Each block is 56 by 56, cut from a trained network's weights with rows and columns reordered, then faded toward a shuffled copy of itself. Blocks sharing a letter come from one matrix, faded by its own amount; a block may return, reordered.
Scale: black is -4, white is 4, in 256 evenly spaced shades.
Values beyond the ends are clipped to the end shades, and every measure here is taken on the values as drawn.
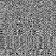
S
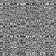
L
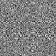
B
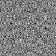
S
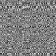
L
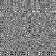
S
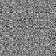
L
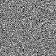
B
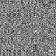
S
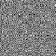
S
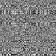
L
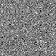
B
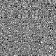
B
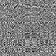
L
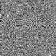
B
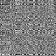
L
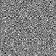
B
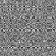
L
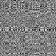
L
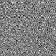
B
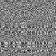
L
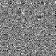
B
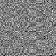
S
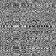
L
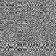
L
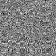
B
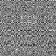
L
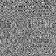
S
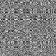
L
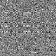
B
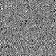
B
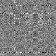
S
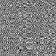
L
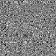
B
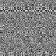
L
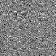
B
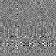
S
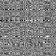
S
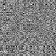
S
